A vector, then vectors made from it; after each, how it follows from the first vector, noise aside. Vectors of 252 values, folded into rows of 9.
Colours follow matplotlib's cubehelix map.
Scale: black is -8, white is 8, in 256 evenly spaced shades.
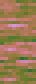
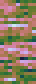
scaled up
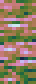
scaled up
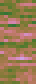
reversed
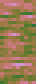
wrapped around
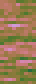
copied
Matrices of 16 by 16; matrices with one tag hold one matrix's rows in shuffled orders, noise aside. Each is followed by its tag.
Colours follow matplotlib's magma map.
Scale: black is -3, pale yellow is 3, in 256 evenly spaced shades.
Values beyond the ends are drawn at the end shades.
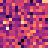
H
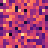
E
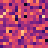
E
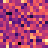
H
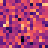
H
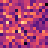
E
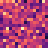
E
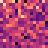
E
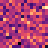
H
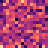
E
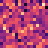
E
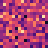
E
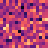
H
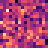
E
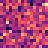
H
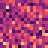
H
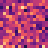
E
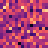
H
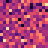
H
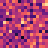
H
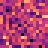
H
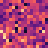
E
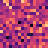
H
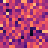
H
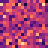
E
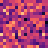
E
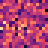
E
